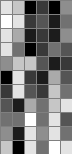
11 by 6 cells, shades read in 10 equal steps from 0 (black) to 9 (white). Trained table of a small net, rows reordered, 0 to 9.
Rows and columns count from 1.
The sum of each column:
59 54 46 32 52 49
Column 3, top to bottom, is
0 2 1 0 7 2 3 6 9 8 8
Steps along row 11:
down up down up down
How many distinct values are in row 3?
5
